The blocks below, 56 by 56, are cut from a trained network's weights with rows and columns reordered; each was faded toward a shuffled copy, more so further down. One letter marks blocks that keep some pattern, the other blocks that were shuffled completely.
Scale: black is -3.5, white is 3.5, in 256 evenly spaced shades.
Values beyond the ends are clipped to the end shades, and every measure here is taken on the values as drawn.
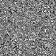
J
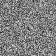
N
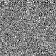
J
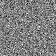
N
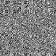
J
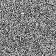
N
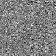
J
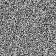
N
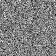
N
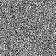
J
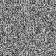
J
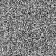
J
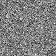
N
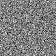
N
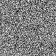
N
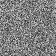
N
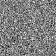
J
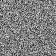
N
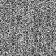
J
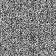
J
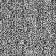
J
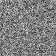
N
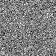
N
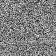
N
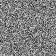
N
